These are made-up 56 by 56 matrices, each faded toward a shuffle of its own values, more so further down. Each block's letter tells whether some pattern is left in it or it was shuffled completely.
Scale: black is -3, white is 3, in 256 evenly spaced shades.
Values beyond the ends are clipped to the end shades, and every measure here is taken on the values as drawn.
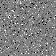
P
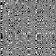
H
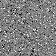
P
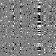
H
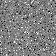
P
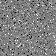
P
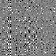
H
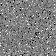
P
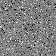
P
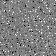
P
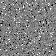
P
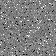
P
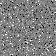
P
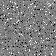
P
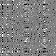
H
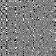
H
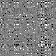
H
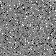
P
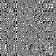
H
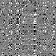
H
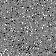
P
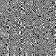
H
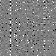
H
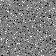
P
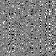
H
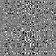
H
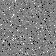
P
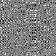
H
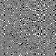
H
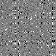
H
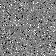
P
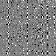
H
